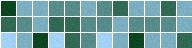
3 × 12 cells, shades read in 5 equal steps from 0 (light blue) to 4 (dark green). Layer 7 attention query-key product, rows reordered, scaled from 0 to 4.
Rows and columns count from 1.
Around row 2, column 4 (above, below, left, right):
2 0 1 3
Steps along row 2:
down down up same down same down up same same down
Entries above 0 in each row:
12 12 9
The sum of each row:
22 24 20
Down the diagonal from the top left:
4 2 4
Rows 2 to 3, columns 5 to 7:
3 2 2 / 3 2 0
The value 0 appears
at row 3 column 1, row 3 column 4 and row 3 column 7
